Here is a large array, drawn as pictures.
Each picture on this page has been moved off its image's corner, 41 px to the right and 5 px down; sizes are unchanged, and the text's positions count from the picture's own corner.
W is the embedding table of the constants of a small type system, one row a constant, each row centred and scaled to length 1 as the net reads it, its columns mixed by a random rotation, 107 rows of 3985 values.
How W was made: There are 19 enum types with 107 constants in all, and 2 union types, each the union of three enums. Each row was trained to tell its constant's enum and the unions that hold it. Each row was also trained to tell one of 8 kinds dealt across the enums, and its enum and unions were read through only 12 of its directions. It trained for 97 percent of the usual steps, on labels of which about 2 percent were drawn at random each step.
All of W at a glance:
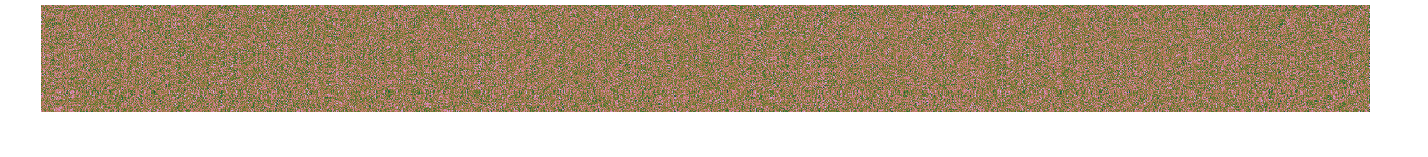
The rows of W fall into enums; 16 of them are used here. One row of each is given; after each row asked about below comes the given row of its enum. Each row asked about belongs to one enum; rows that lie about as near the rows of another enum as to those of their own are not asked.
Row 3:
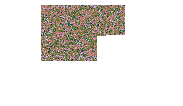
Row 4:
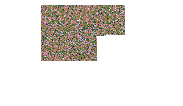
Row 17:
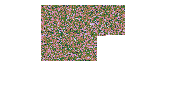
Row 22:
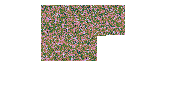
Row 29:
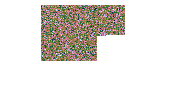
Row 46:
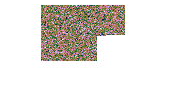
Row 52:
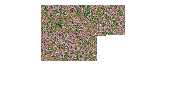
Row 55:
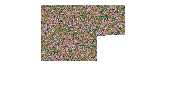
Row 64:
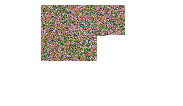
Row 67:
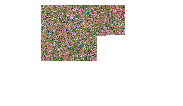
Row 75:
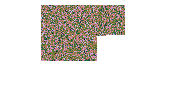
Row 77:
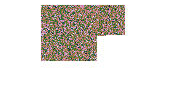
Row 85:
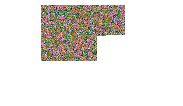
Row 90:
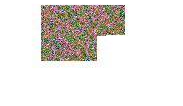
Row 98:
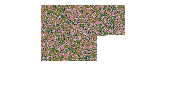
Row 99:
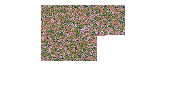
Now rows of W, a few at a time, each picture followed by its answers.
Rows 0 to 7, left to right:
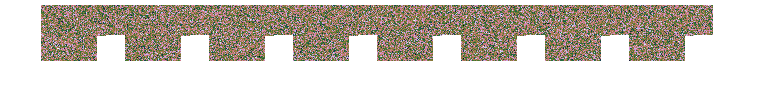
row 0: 55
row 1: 98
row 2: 22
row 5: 64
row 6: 52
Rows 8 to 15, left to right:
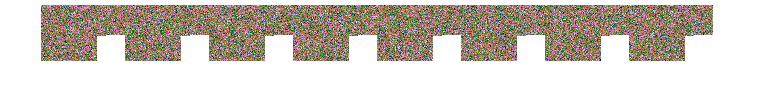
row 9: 75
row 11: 67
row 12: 98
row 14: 99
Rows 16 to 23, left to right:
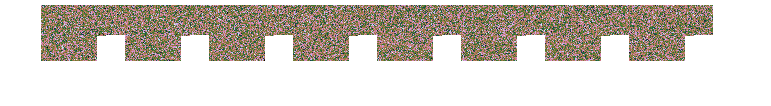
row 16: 98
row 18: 99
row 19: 98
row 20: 22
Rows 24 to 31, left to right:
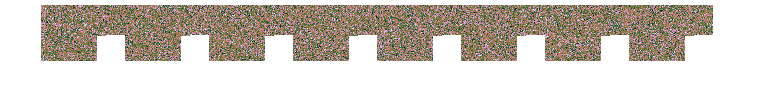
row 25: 52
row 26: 75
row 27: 22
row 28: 46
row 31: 22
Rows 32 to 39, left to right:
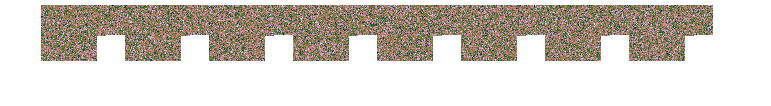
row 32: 99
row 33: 52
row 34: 90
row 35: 4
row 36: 67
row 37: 4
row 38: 17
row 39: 22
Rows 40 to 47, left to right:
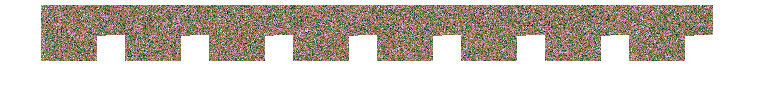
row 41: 46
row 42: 55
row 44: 29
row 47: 3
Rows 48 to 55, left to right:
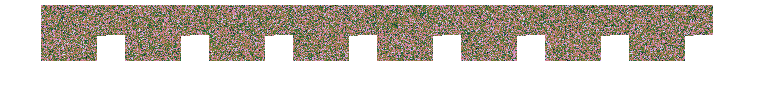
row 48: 98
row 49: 46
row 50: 4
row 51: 90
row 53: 90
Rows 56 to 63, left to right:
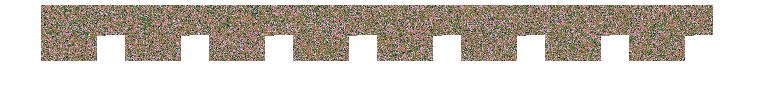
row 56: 99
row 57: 46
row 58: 52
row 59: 22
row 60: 46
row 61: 3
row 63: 4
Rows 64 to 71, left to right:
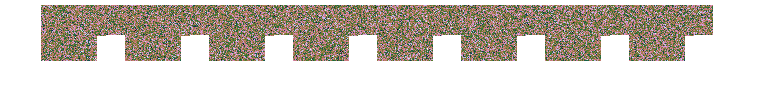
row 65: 99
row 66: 55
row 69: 55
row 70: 29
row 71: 99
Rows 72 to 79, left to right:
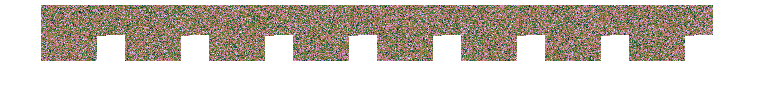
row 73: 64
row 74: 55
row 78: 98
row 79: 52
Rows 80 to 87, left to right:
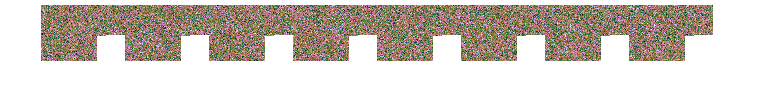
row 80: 46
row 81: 99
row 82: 75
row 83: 22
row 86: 29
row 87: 29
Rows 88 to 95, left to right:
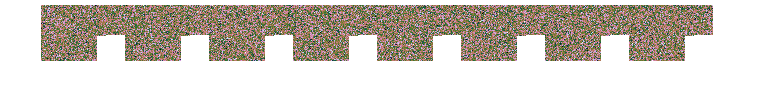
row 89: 52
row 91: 29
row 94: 90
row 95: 98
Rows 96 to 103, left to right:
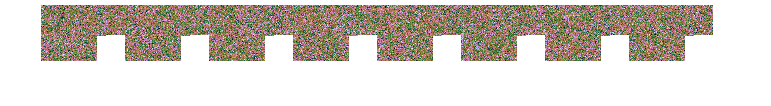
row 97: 3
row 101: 67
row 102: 67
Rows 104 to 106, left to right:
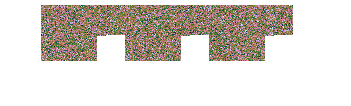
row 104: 3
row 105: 3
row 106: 29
